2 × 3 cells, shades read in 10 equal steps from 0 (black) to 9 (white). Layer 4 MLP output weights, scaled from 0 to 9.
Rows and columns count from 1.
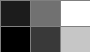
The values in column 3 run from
7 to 9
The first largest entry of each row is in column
3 3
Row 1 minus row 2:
1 2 2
